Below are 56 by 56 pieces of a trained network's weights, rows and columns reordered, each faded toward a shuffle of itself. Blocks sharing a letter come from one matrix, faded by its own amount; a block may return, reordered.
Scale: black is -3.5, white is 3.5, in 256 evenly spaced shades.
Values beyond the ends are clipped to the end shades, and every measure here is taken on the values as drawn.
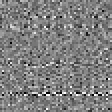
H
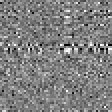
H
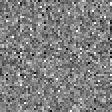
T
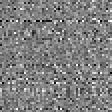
H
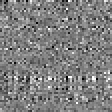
H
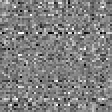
H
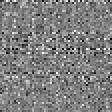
H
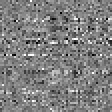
H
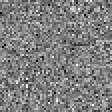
T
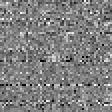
H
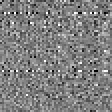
H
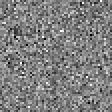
T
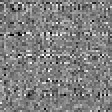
H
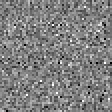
T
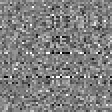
H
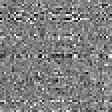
H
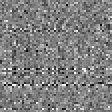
H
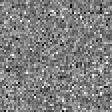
T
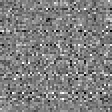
H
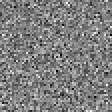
T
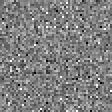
T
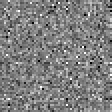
T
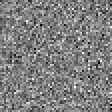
T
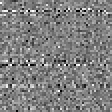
H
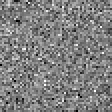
T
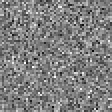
T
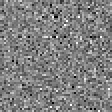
T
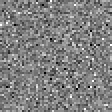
T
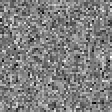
T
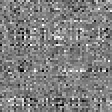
H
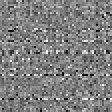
H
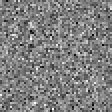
T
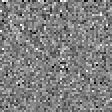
T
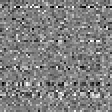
H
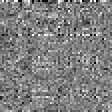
H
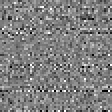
H
